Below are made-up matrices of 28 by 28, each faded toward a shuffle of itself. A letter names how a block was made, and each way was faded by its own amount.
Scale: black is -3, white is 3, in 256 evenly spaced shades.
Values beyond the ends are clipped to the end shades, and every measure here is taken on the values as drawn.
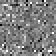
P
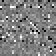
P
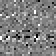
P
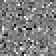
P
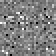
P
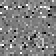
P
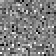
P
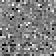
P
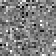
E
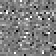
E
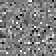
E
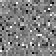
E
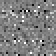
P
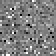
E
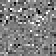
P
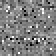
P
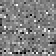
P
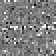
P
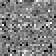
P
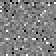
E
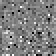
E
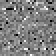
P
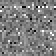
P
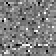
P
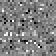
E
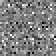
P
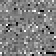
P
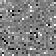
E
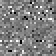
P
